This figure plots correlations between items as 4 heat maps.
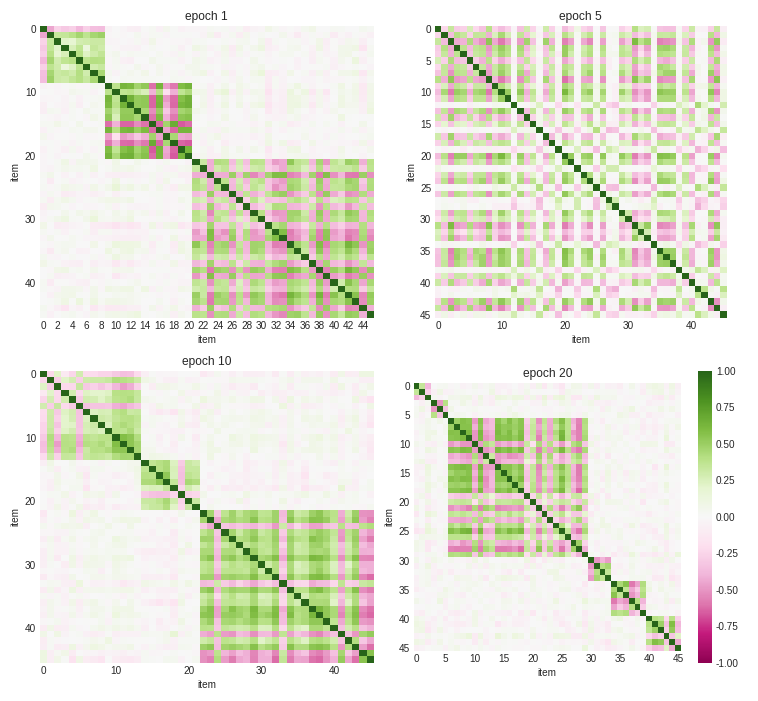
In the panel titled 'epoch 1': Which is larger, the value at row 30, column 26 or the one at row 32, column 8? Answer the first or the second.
the second
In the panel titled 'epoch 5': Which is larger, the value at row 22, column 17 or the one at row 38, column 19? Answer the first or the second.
the first
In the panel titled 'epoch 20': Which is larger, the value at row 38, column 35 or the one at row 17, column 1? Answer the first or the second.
the second
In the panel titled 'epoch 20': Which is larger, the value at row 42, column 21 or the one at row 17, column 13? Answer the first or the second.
the first
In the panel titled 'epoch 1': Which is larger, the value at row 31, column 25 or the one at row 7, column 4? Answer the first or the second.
the second
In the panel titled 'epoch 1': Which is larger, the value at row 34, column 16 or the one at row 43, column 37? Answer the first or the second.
the first
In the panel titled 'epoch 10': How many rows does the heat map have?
46
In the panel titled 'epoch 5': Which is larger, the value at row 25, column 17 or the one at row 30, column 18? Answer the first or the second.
the second
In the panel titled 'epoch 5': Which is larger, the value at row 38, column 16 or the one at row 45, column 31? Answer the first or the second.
the first
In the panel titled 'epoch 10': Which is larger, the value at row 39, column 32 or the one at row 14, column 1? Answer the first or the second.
the first
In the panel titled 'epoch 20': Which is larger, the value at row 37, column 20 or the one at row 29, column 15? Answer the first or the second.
the second
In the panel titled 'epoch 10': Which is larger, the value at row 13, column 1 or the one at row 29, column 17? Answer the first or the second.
the first
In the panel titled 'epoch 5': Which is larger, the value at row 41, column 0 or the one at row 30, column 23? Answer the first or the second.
the second
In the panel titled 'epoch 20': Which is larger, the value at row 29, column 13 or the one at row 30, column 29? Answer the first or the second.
the second
